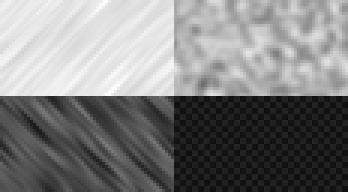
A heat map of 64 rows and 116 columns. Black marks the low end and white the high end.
The table splits into 2 rows of 2 panels. Panel 1,1: very high, slanting up to the right, faint in contrast. Panel 1,2: high, blotchy. Panel 2,1: low, slanting down to the right. Panel 2,2: very low, checkered, faint in contrast.
